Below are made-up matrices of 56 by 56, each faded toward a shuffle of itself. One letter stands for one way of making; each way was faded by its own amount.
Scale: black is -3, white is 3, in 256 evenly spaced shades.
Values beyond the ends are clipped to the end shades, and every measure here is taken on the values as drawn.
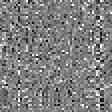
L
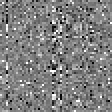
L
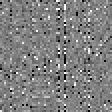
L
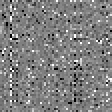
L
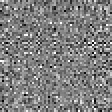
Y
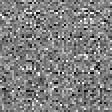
Y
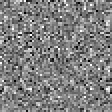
Y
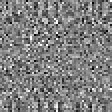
Y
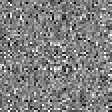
Y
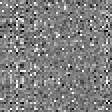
L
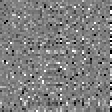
L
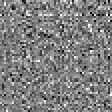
Y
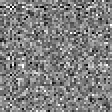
Y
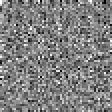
Y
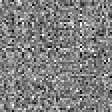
Y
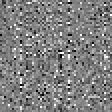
L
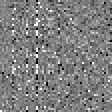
L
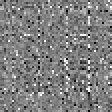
L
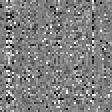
L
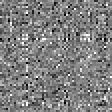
Y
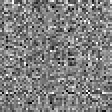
Y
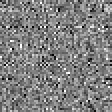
Y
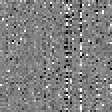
L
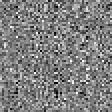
Y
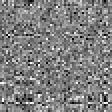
Y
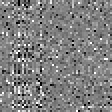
L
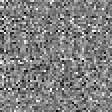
Y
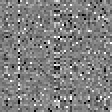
L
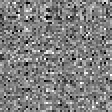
Y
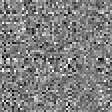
Y
